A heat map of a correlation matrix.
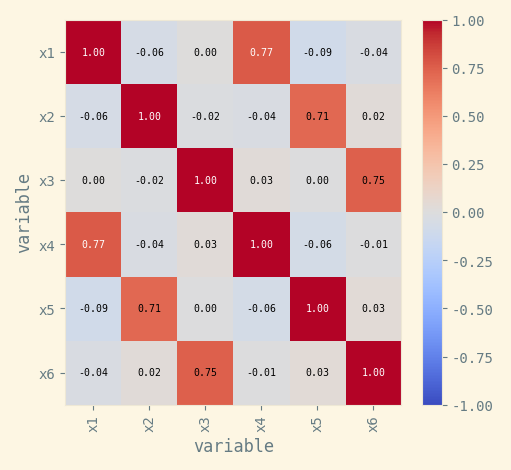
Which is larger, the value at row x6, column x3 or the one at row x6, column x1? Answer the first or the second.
the first
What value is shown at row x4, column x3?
0.03
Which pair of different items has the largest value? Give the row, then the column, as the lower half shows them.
x4, x1
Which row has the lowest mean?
x1
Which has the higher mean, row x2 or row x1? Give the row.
x2
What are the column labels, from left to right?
x1, x2, x3, x4, x5, x6
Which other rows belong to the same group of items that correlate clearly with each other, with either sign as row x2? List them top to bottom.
x5
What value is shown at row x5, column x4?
-0.06
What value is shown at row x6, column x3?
0.75
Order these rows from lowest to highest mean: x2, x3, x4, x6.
x2, x4, x6, x3
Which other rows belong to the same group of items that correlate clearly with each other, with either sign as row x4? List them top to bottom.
x1
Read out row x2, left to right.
-0.06 1.00 -0.02 -0.04 0.71 0.02
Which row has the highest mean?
x3
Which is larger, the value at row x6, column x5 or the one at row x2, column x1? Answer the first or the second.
the first
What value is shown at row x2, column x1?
-0.06
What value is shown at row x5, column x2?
0.71
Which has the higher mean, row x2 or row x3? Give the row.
x3
